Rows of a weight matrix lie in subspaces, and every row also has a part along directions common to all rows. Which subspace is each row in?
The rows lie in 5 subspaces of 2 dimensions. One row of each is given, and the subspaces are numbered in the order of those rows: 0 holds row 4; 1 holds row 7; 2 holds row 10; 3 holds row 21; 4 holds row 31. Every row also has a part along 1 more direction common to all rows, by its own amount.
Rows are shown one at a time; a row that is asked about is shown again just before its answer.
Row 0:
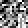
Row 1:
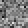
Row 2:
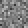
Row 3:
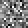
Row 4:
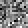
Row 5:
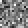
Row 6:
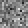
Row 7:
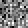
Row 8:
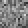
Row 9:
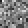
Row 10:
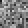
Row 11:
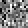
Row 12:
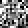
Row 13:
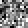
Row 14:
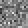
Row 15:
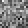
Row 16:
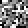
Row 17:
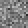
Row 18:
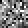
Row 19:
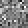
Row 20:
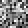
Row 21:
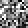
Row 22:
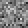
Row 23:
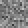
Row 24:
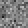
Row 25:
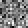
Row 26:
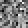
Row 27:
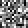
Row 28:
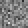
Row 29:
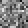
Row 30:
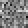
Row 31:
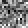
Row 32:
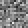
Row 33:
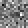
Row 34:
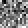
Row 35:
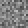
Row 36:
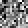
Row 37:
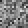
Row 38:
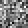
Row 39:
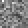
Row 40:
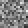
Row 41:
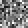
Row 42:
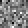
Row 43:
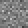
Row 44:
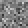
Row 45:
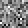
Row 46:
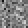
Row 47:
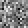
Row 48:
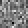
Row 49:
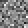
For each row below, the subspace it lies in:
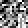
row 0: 3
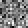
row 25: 1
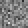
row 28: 1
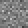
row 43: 1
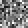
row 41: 2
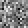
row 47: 4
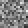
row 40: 2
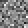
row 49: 2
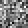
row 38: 0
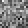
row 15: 4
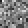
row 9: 2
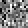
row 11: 1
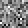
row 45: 4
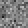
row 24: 4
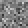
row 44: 4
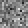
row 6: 4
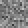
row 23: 1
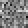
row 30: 2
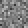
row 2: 2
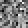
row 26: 3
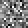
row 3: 1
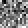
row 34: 4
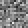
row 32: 0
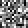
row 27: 2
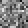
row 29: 3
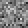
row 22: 4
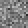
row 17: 0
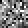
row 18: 1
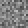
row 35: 2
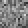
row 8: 4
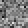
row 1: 4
